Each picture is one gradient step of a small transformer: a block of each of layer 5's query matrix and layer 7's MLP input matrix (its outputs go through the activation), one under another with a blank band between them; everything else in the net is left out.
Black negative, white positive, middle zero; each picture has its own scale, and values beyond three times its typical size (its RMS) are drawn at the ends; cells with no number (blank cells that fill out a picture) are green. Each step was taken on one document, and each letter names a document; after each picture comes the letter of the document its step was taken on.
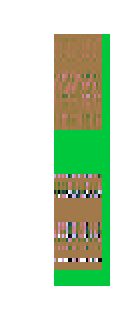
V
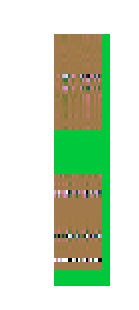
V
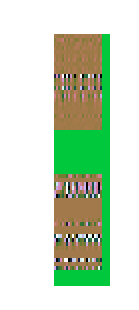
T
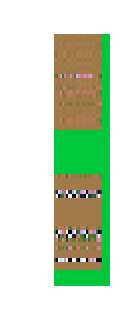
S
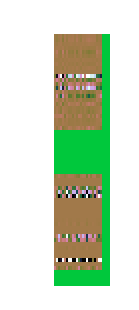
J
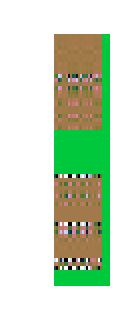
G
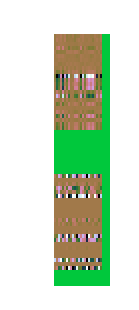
J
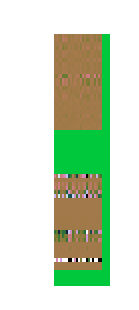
V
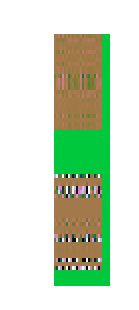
J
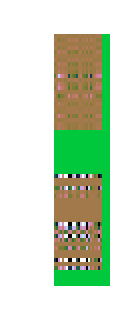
G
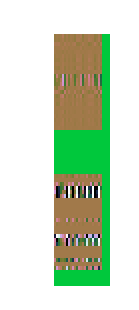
T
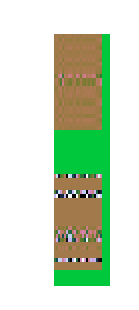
S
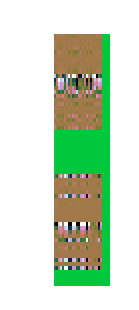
G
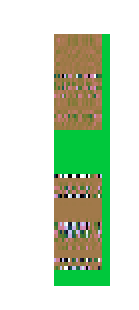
G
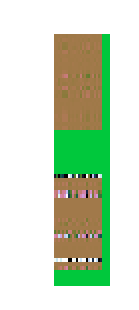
V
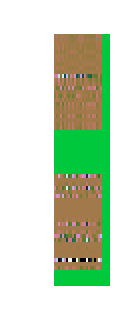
J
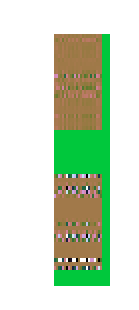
J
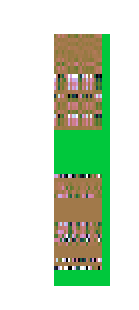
G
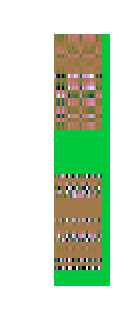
J
